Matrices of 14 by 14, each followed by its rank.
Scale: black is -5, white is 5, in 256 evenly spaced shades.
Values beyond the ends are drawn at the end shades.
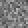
full rank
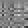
two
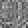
three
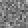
full rank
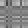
one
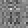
three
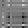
one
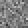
full rank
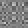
two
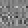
three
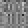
three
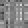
two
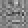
three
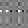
one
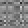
two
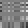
one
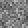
full rank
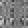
three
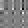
one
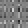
two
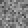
full rank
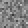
full rank
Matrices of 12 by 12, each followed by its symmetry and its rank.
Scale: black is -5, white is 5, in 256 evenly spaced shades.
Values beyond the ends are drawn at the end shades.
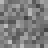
neither, full rank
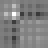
symmetric, rank one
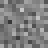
antisymmetric, full rank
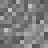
symmetric, full rank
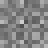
symmetric, rank two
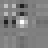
symmetric, rank one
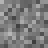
neither, full rank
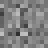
neither, rank two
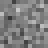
antisymmetric, full rank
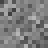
symmetric, full rank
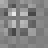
symmetric, rank two
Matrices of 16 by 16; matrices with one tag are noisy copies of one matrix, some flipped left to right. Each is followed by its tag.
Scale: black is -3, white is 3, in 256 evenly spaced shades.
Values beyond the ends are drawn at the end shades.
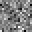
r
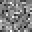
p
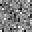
r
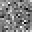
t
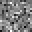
p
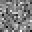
p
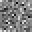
t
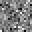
r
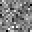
r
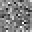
t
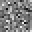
t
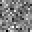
r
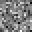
p
